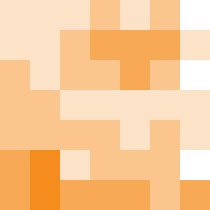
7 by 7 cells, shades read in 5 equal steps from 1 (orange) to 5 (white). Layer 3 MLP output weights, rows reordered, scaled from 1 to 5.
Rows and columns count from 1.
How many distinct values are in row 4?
2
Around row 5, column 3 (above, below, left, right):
4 4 3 3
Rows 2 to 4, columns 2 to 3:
4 3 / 4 3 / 3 4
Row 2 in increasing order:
2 2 2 3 4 4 4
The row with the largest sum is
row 1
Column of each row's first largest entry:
7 1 7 3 5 7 6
